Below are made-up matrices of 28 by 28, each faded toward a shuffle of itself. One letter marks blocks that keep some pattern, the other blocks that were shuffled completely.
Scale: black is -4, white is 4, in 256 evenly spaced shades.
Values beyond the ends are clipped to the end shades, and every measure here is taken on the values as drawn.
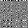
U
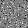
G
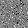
G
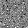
G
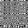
U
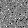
G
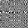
U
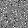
G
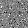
G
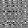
U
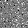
G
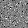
G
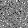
G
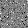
G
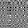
U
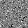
G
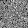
G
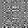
U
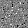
G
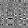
U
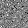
G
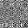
U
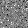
G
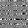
U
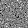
G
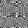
U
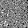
G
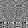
U
